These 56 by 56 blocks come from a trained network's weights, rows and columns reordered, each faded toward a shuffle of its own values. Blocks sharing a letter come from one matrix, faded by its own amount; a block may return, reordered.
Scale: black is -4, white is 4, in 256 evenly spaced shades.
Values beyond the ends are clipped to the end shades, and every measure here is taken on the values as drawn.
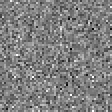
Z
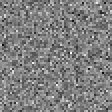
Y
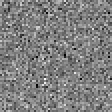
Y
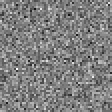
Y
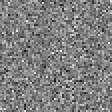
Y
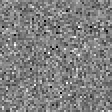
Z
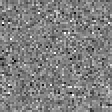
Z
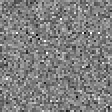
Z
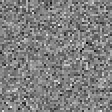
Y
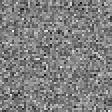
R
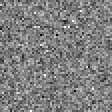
Z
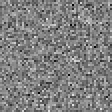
R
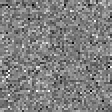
Y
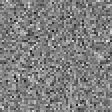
Y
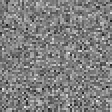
R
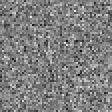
R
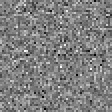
Y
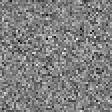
Y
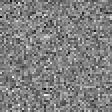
R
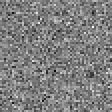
Y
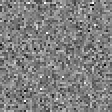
Z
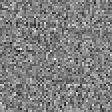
R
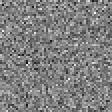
R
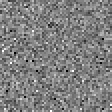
Z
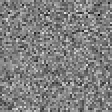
R
